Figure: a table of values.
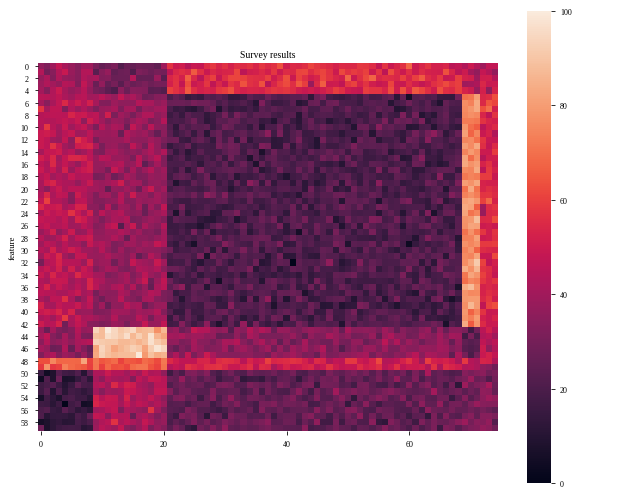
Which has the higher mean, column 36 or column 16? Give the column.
16
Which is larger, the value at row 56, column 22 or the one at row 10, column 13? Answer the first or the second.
the second
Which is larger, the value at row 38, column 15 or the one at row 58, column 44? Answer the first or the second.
the first
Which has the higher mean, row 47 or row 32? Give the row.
47
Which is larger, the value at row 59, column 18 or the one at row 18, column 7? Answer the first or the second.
the second
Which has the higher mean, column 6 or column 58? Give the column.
6
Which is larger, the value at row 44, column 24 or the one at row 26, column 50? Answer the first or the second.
the first
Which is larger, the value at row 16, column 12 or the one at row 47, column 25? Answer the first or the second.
the first
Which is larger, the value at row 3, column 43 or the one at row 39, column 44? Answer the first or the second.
the first
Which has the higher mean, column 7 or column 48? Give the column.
7
